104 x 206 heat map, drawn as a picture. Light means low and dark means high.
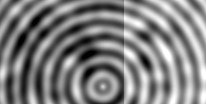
Lone odd cells: none. Seam: vertical, 60% of the way across, the left part higher. Rings: centred on the bottom middle. Average level on the scale: 50%.
